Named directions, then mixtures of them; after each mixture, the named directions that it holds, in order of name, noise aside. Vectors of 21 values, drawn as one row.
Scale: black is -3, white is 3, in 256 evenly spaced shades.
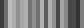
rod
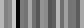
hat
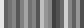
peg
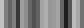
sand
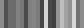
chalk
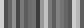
chalk, peg, sand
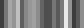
sand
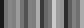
peg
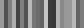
chalk, hat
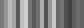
chalk, rod, sand
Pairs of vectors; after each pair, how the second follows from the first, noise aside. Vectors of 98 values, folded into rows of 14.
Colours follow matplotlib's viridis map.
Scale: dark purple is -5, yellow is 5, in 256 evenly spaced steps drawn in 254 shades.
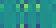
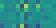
copied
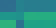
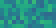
shuffled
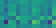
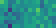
shuffled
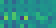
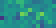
shuffled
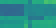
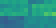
wrapped around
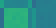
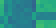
wrapped around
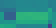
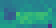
copied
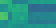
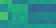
copied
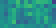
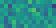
shuffled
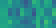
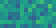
shuffled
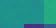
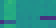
wrapped around
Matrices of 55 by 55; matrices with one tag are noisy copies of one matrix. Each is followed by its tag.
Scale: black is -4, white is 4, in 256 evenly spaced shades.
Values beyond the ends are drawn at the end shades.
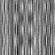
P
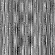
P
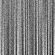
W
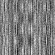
P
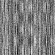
P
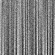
W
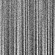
W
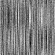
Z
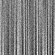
W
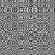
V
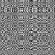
V
